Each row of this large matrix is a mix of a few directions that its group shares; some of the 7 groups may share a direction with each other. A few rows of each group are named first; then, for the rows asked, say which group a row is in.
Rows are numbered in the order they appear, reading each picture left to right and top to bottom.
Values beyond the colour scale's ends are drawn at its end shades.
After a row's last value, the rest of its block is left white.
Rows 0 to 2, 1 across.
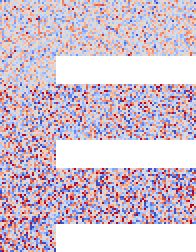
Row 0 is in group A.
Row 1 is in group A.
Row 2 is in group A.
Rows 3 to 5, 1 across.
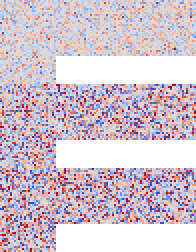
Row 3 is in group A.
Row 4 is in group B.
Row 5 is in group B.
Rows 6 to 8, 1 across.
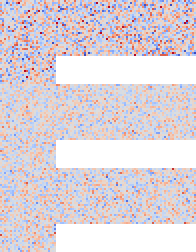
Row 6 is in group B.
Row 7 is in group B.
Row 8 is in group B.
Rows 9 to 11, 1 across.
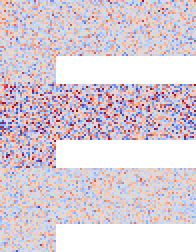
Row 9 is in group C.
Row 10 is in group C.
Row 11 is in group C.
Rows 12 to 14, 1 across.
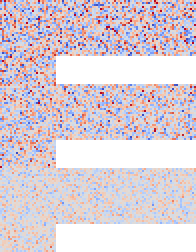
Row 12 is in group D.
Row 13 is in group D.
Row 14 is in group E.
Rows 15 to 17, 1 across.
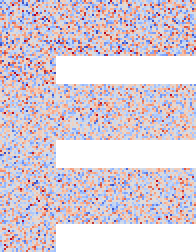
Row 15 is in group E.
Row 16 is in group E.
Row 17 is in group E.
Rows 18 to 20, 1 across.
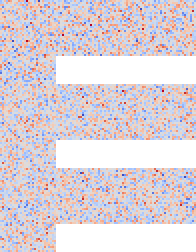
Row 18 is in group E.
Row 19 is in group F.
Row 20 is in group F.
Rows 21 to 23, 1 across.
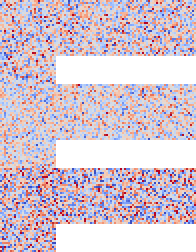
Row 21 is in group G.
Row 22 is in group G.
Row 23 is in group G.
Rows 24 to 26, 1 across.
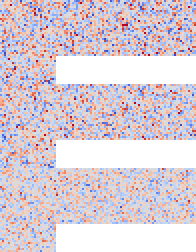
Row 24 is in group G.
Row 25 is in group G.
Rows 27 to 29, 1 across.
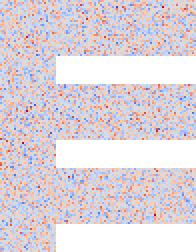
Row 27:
F
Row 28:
B
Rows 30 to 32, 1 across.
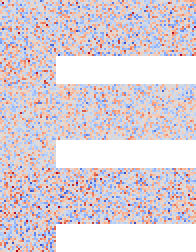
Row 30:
E
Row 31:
F
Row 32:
C
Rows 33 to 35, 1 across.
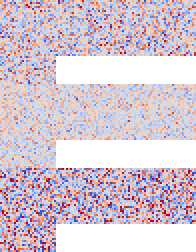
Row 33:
E
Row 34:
C
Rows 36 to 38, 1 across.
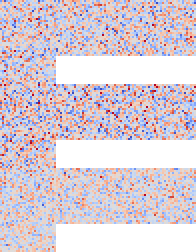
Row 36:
D
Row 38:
G
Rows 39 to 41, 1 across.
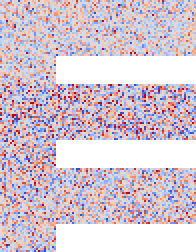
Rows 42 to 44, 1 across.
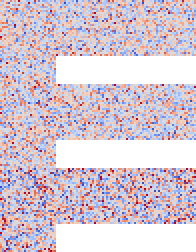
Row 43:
A
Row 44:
G
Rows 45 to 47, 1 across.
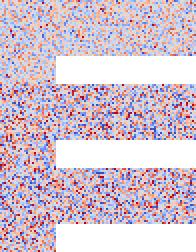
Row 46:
A
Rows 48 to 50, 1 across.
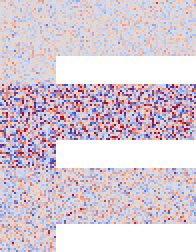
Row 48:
D
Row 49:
E
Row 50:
C
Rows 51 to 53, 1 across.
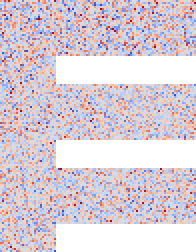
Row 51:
F
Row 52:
C
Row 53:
A
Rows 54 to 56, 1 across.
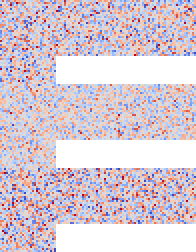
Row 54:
B
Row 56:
G
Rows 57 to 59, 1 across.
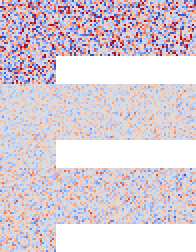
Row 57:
E
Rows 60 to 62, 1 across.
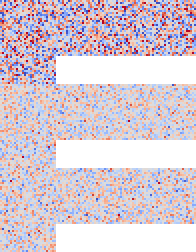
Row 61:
C
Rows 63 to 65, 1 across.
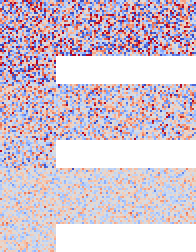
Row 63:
E
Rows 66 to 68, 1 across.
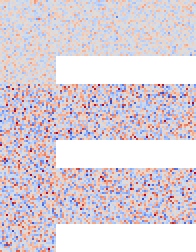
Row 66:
A
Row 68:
D
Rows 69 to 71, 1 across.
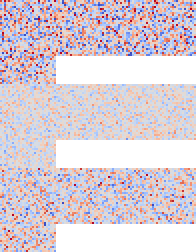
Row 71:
E
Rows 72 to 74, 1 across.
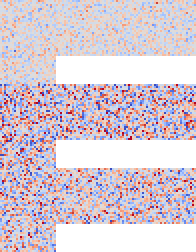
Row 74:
E
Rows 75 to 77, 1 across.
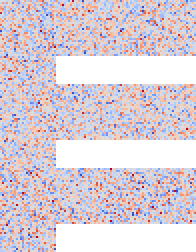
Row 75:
G
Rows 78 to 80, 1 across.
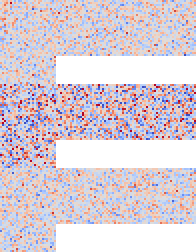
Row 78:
C
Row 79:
F
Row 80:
E
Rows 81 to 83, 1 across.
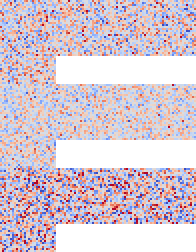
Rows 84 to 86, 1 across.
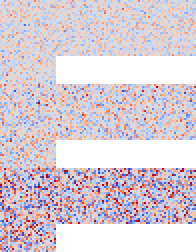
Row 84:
G
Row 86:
A
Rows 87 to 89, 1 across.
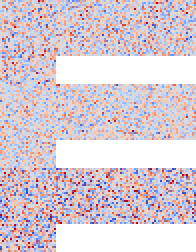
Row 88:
B
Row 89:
B
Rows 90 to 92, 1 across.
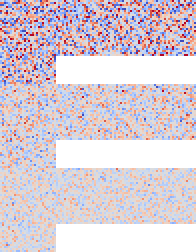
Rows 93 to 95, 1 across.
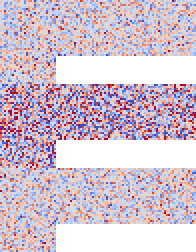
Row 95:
A
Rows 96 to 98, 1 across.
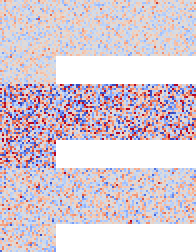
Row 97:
G
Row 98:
G
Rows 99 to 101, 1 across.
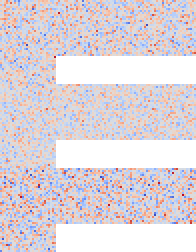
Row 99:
B
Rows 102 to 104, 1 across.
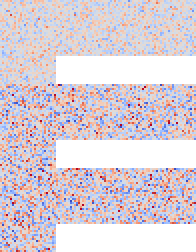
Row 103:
A
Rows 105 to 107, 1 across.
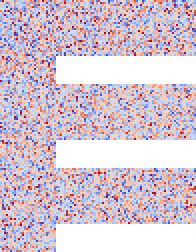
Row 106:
C
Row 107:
D
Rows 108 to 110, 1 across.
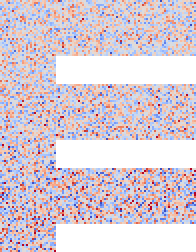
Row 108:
A
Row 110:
A
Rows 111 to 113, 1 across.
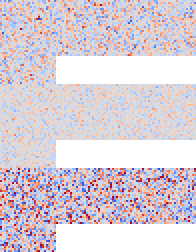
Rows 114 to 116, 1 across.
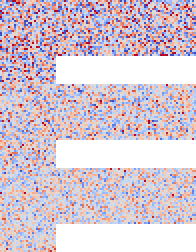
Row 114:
B
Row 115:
E
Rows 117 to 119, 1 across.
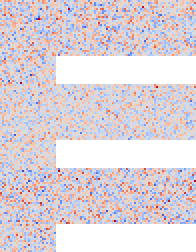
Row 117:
F
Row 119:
E
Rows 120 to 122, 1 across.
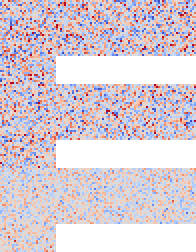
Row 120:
B
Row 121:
D
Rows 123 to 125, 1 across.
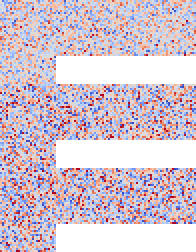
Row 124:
A
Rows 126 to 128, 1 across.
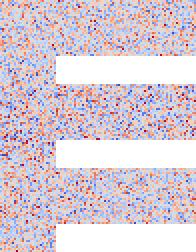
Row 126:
E
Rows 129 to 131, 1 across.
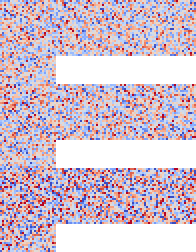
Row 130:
B
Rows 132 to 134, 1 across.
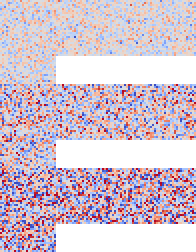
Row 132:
A
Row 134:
E
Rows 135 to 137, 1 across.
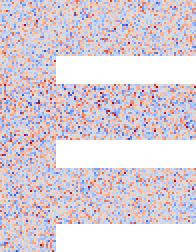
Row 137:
C
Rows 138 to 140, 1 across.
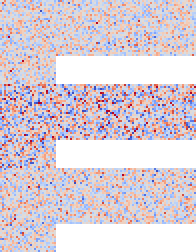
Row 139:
F
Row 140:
F
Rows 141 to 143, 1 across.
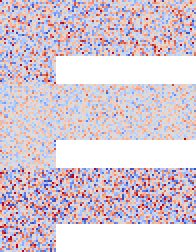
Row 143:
G
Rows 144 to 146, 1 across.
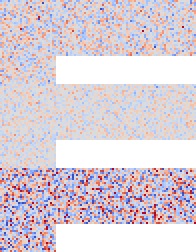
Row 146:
A
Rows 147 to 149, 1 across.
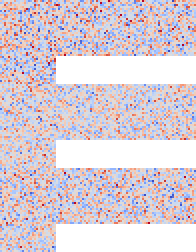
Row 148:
E
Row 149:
G
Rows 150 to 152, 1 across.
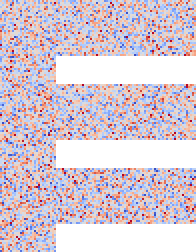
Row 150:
B
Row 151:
G
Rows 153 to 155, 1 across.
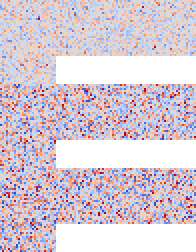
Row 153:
G
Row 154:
B
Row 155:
G
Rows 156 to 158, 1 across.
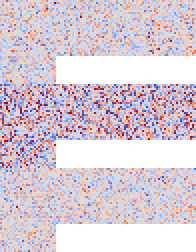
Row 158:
C
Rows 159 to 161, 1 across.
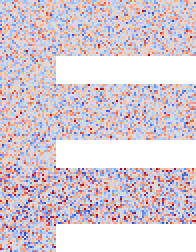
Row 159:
G
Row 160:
A
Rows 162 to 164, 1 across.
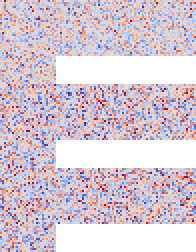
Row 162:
A
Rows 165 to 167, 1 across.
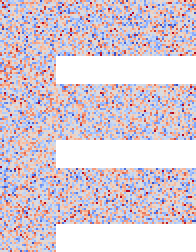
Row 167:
B
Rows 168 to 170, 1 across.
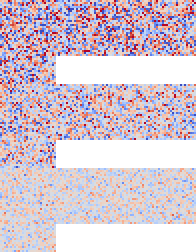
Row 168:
F
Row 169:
C
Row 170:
E
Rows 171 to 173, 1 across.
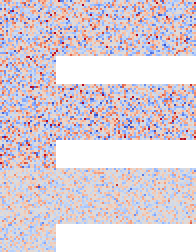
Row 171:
A
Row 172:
E
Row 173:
A
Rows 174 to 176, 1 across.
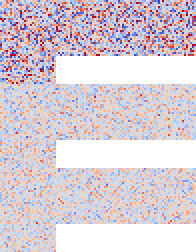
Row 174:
B
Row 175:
C
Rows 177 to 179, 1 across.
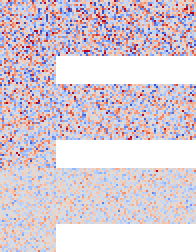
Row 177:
F
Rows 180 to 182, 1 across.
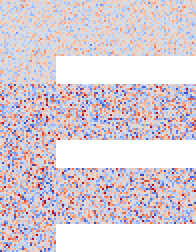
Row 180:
A
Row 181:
F
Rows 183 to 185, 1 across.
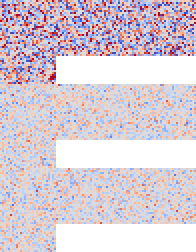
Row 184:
A
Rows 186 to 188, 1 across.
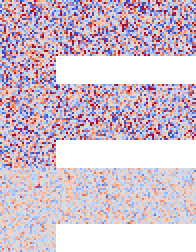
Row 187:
B
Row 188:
F
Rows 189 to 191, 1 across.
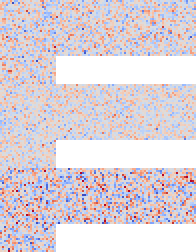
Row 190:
C
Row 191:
F
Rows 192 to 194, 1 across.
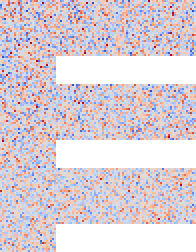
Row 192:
G
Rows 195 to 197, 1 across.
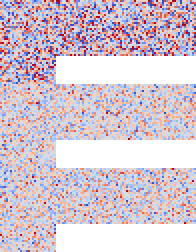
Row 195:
B
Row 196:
G
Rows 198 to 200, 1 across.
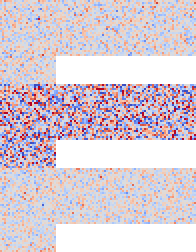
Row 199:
A
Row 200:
G
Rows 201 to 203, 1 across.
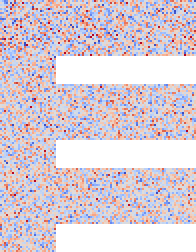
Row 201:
C
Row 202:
E
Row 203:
C
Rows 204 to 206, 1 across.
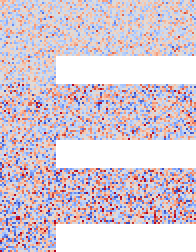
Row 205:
G
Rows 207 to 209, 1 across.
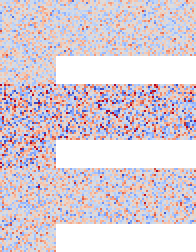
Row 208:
F
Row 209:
F
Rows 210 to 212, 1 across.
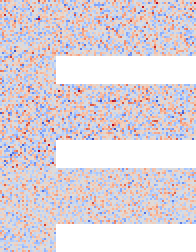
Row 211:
E
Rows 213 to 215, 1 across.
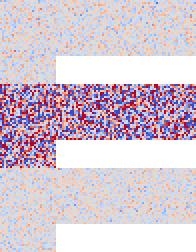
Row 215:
A
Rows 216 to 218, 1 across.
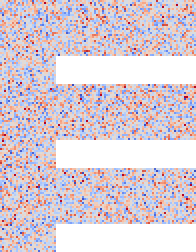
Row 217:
G
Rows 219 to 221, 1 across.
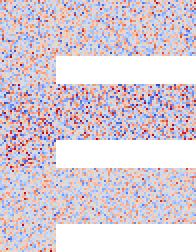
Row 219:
F
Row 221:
G
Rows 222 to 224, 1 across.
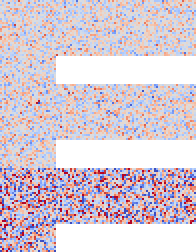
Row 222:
C
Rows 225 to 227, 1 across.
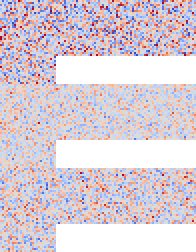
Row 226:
C
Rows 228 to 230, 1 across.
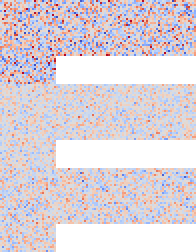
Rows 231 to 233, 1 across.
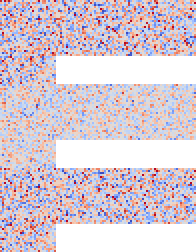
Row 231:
F
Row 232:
G
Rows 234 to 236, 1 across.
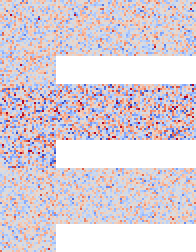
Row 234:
G
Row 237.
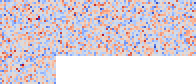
